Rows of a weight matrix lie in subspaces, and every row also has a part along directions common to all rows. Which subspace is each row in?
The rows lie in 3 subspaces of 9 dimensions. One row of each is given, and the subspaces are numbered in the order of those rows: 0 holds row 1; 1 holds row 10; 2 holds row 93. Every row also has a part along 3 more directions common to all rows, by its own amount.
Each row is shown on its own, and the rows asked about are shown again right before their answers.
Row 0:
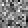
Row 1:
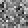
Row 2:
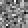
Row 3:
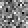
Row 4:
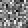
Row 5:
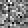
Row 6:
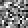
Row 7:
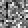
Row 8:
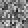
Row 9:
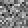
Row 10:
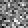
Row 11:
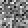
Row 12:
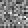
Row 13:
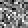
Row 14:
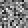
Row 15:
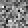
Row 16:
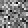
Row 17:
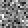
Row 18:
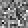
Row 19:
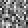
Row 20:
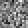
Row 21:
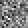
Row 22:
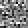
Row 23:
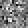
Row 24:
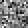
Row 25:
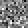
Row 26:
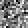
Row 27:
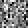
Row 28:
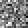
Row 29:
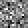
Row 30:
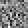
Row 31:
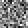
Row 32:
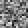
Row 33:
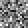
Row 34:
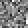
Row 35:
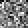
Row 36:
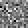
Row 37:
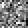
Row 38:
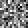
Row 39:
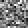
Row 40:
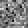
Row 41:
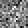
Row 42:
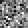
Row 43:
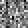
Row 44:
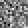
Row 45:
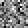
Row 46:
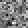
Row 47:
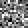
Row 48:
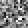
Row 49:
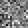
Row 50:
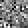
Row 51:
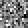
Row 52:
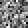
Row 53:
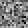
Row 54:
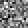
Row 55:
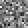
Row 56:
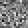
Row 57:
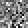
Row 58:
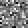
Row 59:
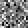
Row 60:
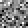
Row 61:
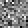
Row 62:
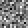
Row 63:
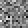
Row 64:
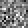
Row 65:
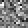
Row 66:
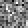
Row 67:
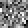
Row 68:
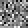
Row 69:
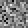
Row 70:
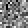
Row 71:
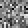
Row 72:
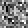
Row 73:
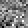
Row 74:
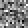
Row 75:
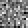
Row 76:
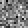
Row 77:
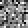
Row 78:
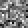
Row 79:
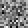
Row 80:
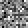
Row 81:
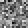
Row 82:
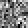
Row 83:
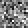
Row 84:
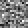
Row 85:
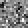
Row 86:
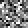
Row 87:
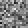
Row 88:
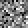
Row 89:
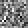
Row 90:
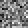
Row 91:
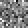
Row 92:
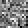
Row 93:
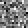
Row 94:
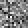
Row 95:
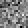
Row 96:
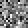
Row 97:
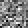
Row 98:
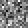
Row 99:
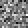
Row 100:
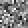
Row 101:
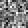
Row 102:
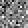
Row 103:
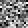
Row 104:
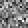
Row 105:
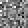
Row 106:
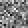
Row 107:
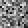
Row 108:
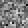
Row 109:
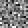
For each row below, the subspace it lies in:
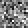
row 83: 2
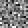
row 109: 2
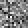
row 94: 1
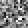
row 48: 0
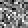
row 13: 2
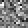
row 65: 0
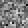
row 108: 1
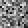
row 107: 0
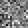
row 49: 1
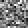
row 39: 0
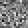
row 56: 2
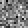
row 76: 0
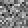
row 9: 2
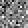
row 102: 0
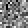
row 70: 2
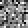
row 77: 2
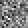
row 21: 0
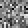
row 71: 0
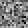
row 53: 2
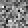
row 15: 0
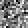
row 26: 2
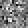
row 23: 2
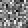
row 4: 2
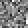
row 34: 0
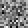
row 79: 0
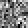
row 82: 2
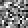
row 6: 1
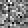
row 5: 1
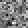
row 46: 1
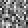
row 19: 1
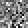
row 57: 1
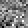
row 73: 1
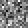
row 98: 0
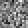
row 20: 2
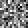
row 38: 1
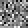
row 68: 2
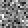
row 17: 1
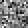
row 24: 1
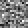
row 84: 1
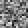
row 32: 1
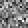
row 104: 0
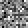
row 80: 2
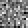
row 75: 2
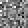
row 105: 0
